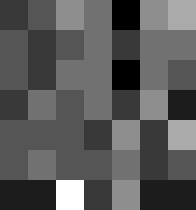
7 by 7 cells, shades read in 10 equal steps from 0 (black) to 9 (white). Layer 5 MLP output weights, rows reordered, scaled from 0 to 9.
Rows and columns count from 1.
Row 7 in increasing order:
1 1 1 1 2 5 9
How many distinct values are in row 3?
4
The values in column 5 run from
0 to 5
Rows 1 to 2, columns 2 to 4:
3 5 4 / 2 3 4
